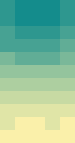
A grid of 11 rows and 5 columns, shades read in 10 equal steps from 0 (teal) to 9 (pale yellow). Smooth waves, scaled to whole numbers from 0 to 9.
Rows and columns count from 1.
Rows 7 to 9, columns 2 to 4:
6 6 6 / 7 7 7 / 8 8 8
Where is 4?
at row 5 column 1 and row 5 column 5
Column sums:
53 50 50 49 55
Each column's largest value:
9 9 9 9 9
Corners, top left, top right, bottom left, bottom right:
1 1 9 9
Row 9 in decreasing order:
8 8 8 8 8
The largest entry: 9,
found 8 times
